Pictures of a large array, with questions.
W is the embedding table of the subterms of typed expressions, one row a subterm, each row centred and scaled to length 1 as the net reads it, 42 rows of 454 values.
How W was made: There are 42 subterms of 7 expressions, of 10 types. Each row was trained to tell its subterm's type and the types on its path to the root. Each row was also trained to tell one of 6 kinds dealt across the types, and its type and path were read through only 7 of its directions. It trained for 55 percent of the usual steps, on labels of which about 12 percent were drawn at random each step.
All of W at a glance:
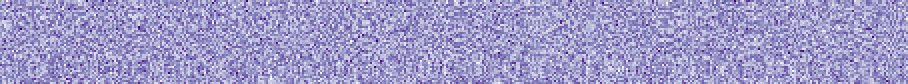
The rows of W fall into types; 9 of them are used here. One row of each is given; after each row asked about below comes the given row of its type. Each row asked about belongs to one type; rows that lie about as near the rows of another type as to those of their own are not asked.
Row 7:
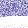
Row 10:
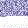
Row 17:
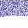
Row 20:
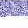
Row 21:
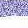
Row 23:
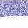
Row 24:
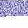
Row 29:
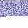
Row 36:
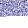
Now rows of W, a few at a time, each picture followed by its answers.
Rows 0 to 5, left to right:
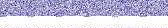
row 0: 24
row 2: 20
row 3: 7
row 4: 21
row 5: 24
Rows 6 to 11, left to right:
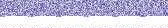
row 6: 21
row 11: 29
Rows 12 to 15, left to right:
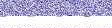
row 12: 10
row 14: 20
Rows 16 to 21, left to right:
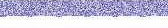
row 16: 29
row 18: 21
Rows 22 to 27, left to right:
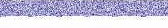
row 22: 36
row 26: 36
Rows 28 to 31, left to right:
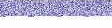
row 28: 29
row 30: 10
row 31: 17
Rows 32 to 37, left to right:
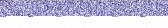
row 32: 36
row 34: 17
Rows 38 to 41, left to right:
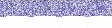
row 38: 29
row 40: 7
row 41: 21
